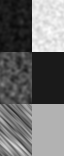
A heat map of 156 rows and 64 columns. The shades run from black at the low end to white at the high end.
The table splits into 3 rows of 2 panels. Panel 1,1: very low, blotchy, faint in contrast. Panel 1,2: very high, blotchy, faint in contrast. Panel 2,1: low, blotchy. Panel 2,2: very low, flat. Panel 3,1: middling, slanting down to the right, strong in contrast. Panel 3,2: high, flat.
